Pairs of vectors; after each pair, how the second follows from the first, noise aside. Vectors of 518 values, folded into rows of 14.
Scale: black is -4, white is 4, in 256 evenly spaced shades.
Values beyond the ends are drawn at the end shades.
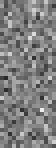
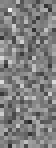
wrapped around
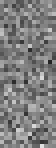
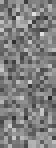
wrapped around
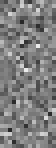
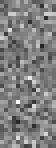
reversed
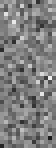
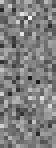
wrapped around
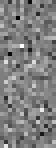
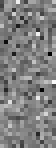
wrapped around
